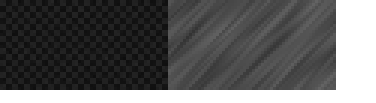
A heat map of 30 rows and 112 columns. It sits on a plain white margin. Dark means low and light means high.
It is made of 1 by 2 panels. Panel 1,1: very low, checkered, faint in contrast. Panel 1,2: low, slanting up to the right, faint in contrast.
